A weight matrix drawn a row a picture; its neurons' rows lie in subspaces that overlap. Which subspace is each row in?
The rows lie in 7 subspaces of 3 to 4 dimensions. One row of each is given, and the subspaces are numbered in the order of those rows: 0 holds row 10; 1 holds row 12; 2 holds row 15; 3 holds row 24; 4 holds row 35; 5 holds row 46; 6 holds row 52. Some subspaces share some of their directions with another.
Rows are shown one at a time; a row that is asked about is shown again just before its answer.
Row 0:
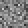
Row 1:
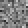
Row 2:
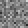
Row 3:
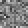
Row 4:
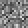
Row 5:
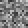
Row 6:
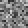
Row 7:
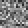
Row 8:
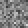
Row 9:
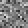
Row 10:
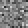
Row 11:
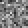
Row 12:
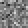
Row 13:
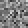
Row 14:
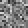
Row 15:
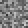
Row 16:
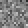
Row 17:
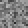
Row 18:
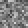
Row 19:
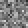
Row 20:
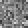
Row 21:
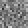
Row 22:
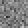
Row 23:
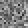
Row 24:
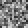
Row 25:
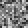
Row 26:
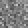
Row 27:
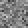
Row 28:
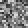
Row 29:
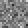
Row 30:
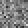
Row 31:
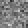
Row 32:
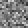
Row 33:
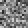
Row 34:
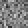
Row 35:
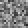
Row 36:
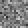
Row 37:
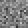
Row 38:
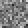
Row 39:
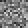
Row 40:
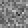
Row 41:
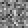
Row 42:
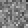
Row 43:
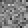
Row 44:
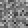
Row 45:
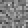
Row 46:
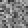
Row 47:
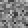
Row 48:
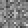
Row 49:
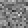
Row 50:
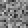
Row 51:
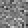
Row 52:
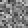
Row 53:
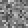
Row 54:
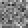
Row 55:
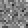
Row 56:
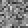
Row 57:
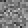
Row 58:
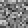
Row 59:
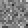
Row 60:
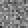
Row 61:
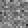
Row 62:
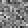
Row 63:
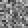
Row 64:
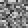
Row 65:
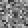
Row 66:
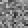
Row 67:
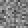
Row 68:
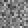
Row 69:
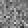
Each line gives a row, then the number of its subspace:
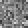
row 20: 1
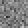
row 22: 0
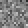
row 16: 3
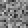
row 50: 3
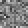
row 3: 6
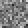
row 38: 3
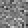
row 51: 0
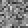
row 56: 0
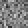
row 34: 4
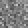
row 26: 4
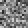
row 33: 6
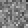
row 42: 3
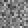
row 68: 4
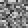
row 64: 1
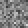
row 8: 0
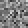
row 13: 6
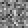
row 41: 1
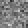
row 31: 0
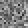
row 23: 4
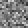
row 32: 1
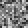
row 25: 3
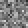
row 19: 2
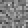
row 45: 2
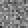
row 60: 5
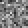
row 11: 1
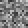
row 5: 4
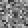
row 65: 6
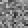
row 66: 2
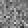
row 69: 0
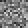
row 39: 3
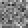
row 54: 1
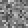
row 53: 6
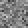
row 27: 0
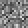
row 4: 6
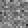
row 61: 0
